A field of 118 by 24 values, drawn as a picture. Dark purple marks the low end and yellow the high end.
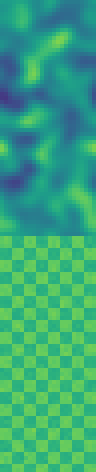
The table splits into 2 rows of 1 panel. Panel 1,1: middling, blotchy, strong in contrast. Panel 2,1: high, checkered.
